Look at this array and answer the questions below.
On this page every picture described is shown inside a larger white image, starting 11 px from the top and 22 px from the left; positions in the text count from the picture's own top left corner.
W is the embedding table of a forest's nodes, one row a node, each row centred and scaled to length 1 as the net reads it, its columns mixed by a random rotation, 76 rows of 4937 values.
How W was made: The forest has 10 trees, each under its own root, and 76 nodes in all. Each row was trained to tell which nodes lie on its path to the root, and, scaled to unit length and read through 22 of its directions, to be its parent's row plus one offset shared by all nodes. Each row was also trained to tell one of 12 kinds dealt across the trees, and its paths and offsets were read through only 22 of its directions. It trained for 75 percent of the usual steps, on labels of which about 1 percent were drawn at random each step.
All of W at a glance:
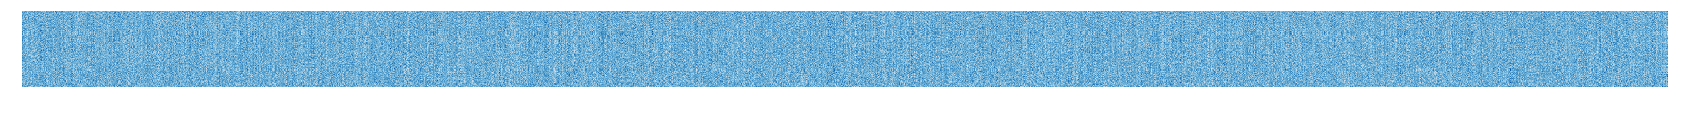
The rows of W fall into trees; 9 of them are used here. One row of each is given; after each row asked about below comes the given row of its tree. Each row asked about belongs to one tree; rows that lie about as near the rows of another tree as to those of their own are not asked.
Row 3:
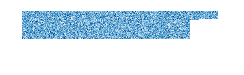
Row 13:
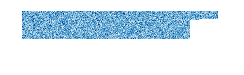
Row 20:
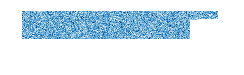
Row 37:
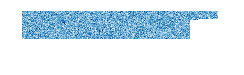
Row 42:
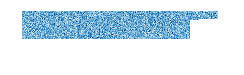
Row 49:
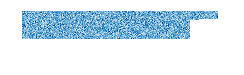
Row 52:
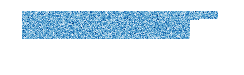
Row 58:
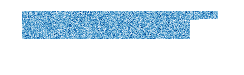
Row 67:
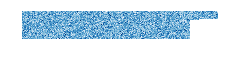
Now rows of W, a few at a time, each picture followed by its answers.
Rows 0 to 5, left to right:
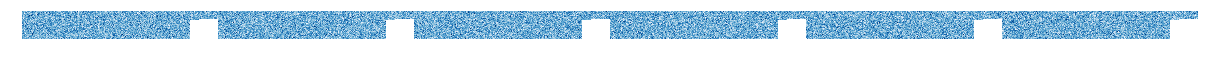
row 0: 3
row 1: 42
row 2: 49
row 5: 13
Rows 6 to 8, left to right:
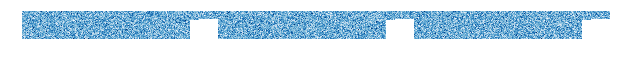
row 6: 42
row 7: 20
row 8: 3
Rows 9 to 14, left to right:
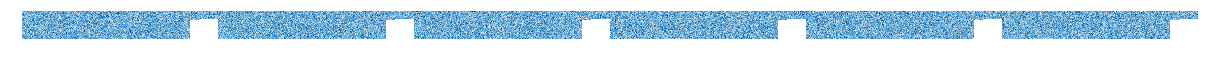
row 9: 13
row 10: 42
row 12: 3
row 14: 49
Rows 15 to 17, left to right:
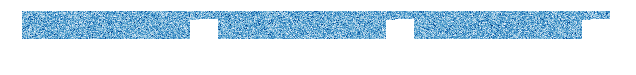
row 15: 20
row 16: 13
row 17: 42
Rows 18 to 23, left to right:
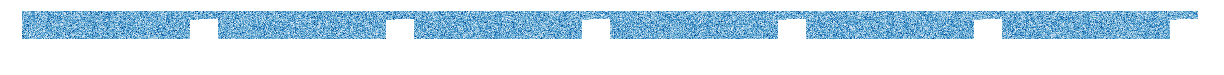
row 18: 20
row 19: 49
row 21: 58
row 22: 20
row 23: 20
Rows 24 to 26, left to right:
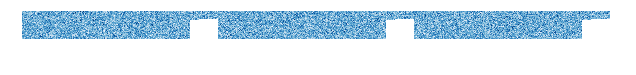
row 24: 37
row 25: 13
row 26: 42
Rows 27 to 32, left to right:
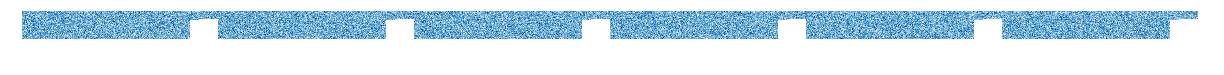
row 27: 13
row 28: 13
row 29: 13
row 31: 58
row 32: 20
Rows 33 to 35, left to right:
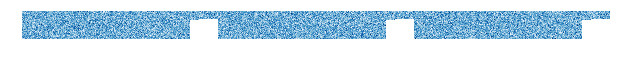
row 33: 37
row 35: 13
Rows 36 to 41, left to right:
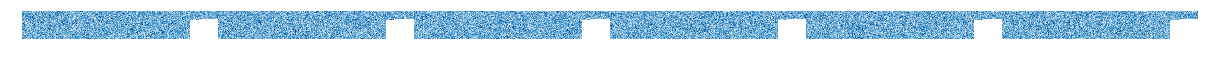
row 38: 20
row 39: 49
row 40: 37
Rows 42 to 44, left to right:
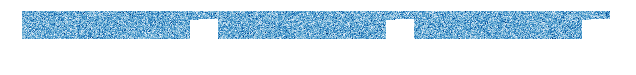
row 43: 52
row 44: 20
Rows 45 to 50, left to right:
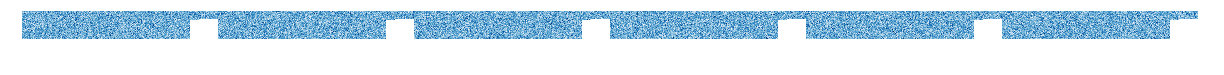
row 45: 49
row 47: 58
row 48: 49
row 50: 42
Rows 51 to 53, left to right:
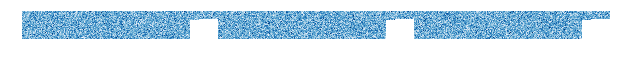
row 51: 20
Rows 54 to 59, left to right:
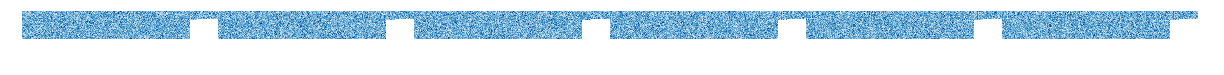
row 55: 58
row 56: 37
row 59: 58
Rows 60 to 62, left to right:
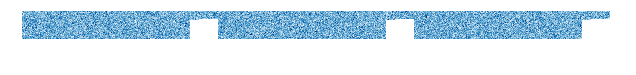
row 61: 67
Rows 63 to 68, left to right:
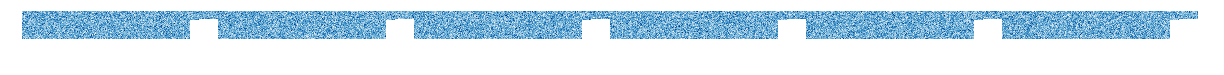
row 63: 3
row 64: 13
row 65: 3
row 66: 49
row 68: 13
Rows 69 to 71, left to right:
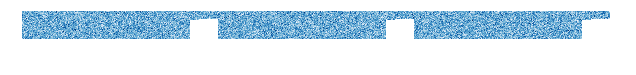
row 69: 20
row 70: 67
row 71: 67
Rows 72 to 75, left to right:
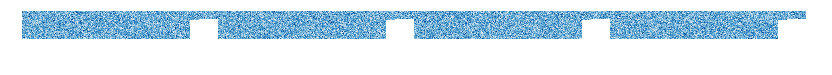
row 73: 42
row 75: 52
